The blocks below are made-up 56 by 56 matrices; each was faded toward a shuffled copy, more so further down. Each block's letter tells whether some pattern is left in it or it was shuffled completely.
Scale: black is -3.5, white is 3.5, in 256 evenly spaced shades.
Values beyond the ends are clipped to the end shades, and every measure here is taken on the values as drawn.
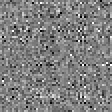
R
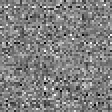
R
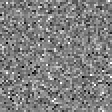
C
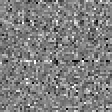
R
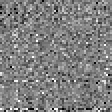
R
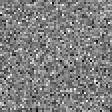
C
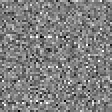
R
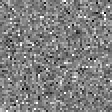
C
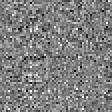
R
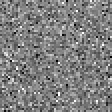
C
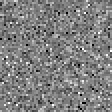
C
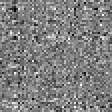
R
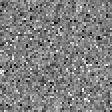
C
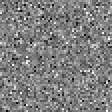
C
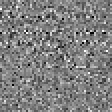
R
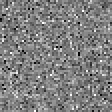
C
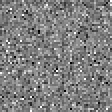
C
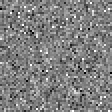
C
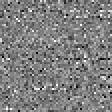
R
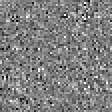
R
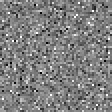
C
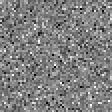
C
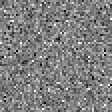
C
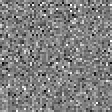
R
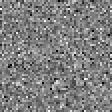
R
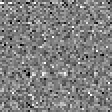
R
